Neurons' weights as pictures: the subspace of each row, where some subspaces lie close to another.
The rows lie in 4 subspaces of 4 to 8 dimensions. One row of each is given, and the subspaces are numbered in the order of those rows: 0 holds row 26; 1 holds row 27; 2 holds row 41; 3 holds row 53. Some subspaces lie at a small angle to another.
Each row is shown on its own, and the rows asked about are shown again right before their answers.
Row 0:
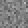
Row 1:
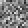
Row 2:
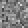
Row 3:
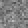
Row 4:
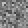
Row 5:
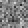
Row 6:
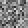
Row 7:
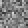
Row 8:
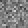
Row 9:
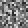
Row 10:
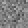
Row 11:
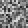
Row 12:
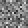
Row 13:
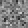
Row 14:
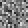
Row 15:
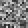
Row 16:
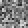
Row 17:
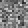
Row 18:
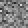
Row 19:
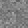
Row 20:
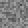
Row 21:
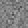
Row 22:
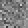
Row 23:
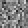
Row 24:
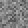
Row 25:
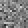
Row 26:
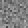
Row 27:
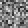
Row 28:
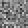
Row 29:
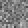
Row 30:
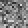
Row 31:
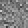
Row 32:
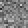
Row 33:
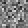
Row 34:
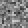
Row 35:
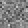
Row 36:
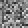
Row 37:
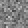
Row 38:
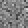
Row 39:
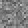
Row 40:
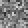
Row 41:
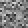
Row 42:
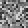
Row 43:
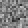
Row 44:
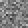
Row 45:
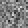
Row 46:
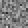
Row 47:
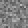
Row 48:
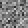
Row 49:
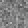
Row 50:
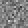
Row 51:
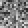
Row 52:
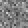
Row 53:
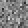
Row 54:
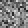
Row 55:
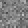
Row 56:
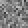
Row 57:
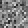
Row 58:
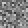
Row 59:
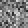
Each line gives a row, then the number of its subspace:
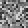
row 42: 0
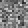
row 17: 0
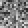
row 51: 0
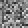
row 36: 0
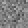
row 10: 2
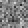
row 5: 3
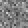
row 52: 1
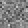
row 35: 0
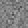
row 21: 1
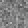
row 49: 0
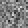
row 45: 1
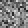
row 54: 1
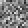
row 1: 3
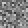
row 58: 2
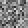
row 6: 1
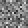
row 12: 3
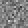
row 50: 1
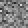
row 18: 2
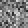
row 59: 1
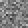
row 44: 1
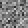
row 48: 1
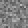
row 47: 0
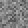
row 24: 2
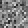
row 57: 1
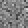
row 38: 0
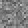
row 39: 1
